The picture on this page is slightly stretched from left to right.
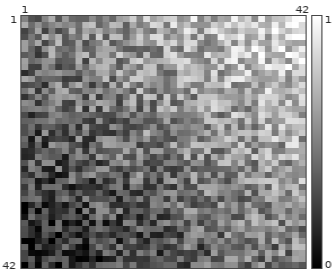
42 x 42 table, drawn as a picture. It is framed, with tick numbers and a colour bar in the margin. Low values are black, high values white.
The field climbs toward the top right. Overall the values sit about 50% of the way up the scale. The texture is fine-grained noise. No row or column stands out.
